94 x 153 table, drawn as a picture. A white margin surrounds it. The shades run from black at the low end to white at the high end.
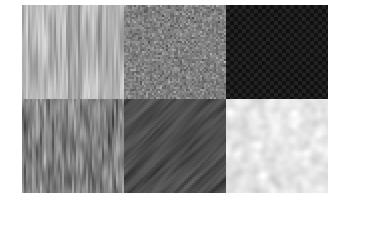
It is made of 2 by 3 panels. Panel 1,1: high, streaked downward. Panel 1,2: middling, fine-grained. Panel 1,3: very low, checkered, faint in contrast. Panel 2,1: middling, streaked downward. Panel 2,2: low, slanting up to the right, faint in contrast. Panel 2,3: very high, blotchy, faint in contrast.
